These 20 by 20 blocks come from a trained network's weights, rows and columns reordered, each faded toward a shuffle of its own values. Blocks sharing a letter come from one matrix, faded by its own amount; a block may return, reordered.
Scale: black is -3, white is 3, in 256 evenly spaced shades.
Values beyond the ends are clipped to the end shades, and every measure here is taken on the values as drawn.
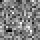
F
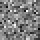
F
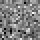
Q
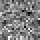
F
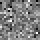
Q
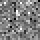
Q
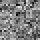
F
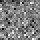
Q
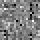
Q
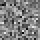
F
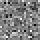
Q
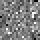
Q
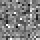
Q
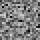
F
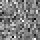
F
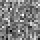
F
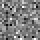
Q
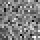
F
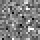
Q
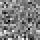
F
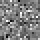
Q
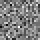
F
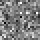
F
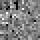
Q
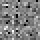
Q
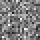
F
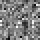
F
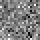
Q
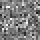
F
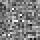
F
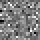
Q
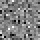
Q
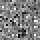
Q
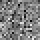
F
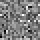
F
